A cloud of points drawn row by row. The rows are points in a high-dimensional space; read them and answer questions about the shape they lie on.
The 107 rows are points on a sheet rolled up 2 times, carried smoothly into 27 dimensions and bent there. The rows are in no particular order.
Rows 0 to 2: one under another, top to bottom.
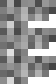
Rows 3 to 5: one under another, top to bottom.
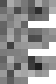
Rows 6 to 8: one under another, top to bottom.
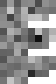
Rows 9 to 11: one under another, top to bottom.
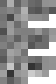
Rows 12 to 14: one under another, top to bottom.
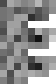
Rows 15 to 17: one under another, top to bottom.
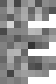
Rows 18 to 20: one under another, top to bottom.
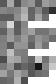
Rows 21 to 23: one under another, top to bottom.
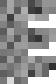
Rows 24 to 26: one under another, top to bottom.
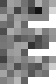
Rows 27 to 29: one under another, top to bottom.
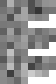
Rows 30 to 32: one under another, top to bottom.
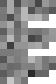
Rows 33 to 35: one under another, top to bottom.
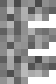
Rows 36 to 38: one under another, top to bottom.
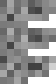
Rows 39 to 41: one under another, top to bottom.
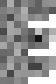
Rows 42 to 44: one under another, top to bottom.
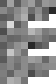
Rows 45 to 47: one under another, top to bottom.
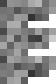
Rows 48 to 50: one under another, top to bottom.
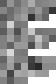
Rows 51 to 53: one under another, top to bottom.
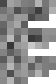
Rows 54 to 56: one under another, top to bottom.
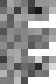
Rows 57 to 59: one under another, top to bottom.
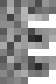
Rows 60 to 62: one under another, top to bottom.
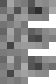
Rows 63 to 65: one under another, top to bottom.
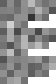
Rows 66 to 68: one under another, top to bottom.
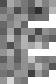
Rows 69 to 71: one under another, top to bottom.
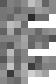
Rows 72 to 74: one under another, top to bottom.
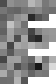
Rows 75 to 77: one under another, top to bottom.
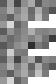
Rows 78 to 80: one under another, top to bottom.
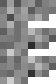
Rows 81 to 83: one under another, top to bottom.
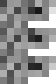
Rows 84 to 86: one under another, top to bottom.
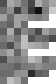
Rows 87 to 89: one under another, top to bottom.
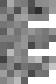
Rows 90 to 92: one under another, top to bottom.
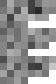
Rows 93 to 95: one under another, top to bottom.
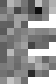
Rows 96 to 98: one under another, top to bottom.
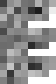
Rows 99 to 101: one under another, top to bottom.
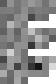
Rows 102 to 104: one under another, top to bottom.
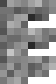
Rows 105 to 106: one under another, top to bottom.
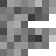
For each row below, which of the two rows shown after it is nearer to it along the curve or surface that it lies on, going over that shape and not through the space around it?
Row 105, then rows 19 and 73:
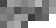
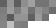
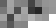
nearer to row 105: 19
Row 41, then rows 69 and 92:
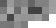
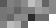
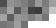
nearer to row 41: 92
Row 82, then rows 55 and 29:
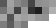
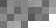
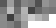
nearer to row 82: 29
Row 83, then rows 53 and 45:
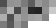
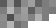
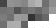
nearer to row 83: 45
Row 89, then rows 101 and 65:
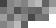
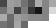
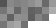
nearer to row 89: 65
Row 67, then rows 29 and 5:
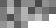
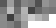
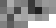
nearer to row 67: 29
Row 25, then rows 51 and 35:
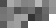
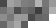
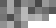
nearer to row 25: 51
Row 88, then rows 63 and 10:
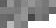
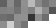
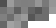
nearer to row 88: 10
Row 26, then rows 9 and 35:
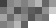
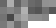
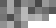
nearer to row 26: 9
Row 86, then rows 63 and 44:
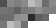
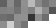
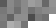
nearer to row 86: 63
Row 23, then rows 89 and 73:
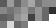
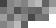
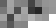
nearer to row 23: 89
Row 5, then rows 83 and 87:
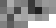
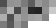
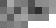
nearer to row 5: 83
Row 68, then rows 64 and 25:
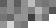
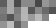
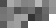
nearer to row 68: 64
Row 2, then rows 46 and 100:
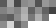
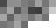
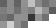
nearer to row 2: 100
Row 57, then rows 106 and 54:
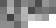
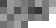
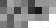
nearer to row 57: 54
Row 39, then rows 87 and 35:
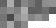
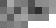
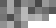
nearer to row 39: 87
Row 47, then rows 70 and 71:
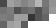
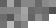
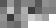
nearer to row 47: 70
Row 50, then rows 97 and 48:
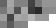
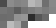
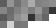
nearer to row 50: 48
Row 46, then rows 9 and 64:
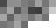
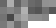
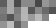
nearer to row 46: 9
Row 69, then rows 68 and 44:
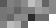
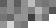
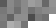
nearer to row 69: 68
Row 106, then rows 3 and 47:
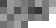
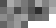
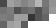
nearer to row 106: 3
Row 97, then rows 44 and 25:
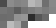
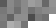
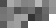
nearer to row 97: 25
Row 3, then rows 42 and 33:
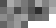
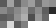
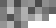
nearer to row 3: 42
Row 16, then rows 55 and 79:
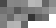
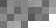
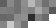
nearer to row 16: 79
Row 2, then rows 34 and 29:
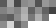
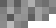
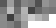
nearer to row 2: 29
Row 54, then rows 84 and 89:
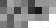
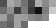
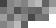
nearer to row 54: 84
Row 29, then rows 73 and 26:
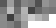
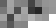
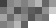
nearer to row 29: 73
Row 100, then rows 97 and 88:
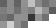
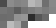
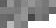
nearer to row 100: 97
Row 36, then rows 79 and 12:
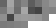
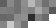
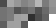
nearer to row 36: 12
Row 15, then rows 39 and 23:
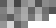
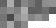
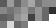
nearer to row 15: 23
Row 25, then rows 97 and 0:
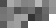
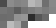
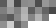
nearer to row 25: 97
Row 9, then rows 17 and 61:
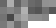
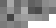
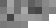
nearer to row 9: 17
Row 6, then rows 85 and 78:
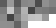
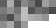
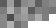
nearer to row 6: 85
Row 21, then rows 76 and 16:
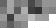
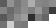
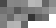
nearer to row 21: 76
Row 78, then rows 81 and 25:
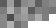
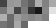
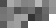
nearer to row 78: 25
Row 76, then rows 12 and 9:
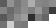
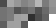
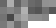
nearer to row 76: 12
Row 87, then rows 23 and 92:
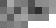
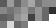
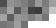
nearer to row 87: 92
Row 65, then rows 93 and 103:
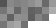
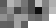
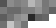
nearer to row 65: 103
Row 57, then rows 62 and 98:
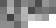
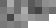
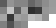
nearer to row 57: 98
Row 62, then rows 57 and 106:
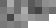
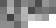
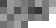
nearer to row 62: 106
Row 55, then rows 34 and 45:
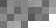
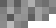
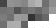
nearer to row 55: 34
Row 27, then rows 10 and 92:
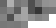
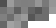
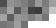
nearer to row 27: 92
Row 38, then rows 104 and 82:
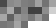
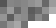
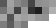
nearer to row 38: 104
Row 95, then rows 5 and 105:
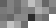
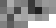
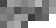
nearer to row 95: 105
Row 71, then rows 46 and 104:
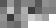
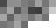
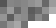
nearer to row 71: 46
